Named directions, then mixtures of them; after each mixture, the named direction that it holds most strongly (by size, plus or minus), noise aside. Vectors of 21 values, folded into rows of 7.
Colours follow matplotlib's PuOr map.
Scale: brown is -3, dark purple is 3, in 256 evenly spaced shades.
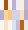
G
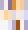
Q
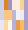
Q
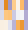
Q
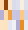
G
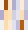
G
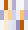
G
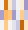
G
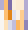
Q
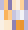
Q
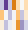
G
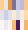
Q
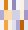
G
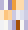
Q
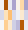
G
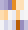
Q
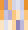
Q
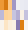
G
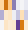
G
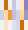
G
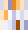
Q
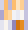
Q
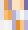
Q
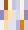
G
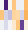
G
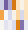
G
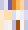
Q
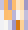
Q
